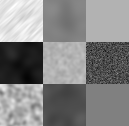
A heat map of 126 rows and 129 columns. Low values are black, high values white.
It is made of 3 by 3 panels. Panel 1,1: very high, slanting up to the right, faint in contrast. Panel 1,2: middling, smooth, faint in contrast. Panel 1,3: high, flat. Panel 2,1: very low, smooth, faint in contrast. Panel 2,2: high, blotchy, faint in contrast. Panel 2,3: low, fine-grained. Panel 3,1: high, blotchy. Panel 3,2: low, smooth, faint in contrast. Panel 3,3: middling, flat.
